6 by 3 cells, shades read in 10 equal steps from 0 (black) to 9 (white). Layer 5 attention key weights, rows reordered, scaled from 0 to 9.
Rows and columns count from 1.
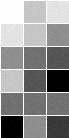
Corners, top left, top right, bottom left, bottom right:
9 8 0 2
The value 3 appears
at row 3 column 3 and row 4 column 2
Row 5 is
4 4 4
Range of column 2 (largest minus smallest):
4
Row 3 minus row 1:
-4 -3 -5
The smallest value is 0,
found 2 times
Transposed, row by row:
9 8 5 7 4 0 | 7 7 4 3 4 5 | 8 5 3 0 4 2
